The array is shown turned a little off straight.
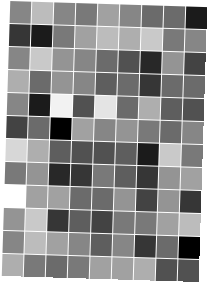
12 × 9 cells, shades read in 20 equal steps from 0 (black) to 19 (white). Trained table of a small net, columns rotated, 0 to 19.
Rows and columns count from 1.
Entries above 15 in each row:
0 0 0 0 2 0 1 0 1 0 0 0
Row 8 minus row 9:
-10 -1 -9 -4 1 -4 -1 0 8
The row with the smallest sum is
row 8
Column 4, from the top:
9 12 10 10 6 12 6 4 8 7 10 9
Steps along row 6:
up down up down up down down up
